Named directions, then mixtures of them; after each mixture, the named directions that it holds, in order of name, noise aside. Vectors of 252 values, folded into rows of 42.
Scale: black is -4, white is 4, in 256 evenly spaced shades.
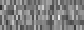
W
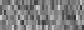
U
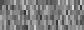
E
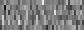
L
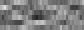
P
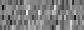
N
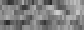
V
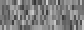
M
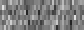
N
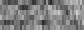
M, U, V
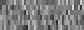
E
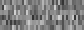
N, P, W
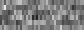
M, P, W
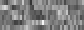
M, P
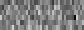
N, U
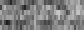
V, W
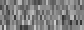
E, M, W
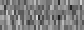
L, N, W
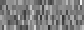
E, M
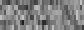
U, V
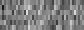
N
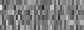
W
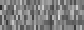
W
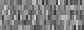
L, M
